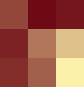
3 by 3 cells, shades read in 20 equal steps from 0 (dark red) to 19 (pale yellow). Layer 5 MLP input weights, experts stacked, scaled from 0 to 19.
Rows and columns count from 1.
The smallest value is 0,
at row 1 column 2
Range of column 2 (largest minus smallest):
9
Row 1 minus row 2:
3 -9 -14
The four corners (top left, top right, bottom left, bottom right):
5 1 3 19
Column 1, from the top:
5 2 3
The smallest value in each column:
2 0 1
